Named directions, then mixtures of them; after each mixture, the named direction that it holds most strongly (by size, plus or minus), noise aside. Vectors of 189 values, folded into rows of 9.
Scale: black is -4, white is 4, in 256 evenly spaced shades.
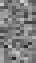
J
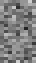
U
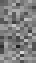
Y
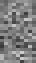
Y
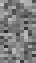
U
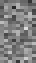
U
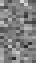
J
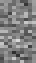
J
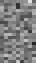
U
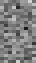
U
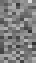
Y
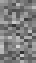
Y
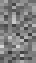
Y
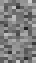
U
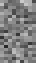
J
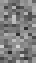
U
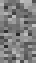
U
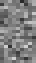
J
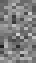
Y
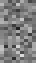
Y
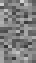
J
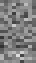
Y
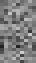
Y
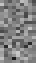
J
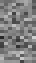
Y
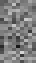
Y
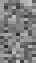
U
